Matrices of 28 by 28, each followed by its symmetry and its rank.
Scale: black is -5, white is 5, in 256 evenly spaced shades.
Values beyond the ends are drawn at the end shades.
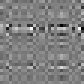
neither, rank two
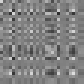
symmetric, rank two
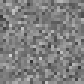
neither, full rank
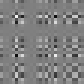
symmetric, rank one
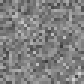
symmetric, full rank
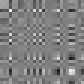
symmetric, rank two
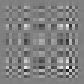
symmetric, rank one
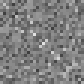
symmetric, full rank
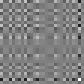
symmetric, rank one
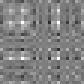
symmetric, rank two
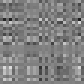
neither, rank two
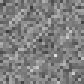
symmetric, full rank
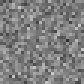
neither, full rank
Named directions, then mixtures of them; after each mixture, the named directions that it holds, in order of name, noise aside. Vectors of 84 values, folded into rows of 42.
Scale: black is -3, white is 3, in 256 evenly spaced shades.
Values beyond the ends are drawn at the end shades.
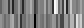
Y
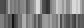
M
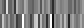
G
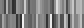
G, M, Y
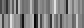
G, Y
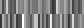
G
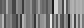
G, M, Y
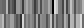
G, Y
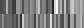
G, M, Y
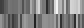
M, Y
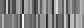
G, Y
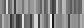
G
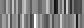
G, M, Y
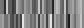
G, M, Y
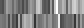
M, Y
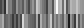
G, M, Y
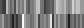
G, M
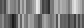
M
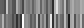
G, M, Y
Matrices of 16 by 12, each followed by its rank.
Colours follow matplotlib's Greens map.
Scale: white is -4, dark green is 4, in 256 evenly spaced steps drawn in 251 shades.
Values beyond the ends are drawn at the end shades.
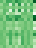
two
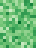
full rank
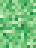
full rank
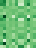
two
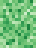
full rank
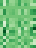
two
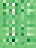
two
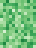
full rank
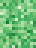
full rank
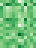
two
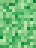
full rank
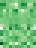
two
